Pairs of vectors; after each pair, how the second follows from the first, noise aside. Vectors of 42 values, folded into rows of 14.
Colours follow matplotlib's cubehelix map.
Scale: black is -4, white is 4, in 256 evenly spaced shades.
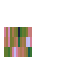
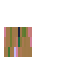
partly zeroed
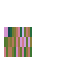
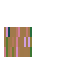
partly zeroed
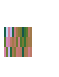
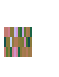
shuffled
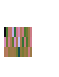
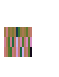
reversed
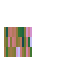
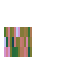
reversed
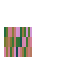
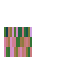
shuffled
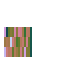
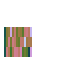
reversed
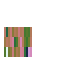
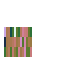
shuffled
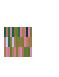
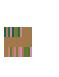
partly zeroed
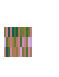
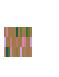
partly zeroed
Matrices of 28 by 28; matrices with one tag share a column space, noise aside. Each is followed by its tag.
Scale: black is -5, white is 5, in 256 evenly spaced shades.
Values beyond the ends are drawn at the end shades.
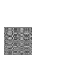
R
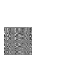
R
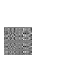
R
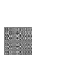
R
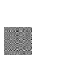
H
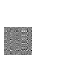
H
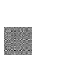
H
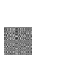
R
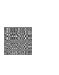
R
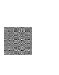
H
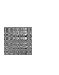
R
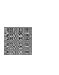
R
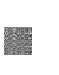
R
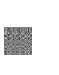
R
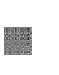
R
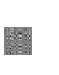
R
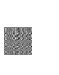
R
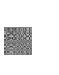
R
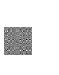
H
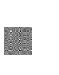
H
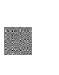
H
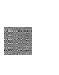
H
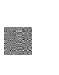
H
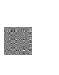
H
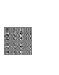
R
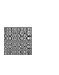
R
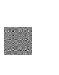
H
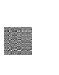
H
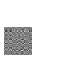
H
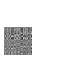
R
